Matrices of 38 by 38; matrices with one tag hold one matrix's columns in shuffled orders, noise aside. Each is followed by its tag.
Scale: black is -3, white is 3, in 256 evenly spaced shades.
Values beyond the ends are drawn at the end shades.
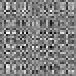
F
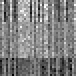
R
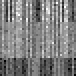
R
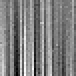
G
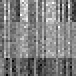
R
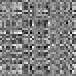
F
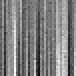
G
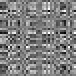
F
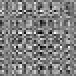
F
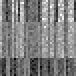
R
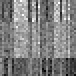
R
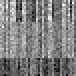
R
